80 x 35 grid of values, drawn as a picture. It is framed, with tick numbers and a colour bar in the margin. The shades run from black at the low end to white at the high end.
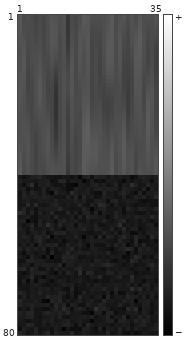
The table splits into 2 rows of 1 panel. Panel 1,1: low, streaked downward, faint in contrast. Panel 2,1: very low, fine-grained, faint in contrast.
